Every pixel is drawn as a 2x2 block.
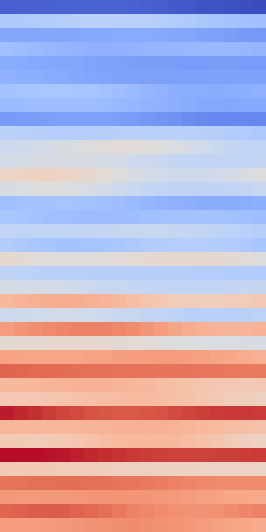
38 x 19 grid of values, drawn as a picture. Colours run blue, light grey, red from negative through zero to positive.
Slope: up to the bottom. Ninth with the lowest average: top right. Grain: streaks across. Average level on the scale: 50%.
